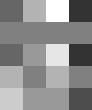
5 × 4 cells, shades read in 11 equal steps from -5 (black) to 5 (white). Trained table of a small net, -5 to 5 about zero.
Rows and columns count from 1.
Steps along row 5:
down same down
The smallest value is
-3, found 2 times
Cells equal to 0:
6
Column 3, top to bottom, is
5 0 4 2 1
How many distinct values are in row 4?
2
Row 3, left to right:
-1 1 4 -3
